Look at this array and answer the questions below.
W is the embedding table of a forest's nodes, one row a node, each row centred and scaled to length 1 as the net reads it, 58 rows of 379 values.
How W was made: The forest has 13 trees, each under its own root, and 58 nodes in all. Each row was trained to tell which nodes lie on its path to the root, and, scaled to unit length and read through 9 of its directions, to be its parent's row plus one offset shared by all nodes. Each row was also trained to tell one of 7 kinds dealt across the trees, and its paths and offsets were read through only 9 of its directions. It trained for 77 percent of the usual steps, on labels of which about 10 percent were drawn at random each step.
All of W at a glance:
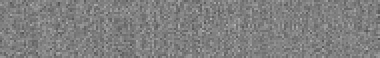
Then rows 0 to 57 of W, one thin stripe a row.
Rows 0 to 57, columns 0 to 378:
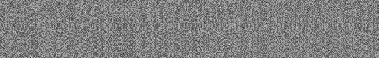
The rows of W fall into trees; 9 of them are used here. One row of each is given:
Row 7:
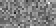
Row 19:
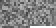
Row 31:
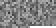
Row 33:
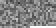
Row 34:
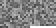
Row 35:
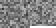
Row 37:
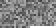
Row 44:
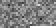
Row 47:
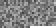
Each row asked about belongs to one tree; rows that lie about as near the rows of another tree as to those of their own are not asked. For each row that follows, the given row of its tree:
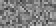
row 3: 33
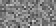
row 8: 31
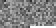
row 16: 37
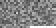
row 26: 7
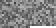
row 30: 19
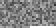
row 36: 35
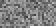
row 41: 37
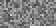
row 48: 34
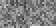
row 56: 33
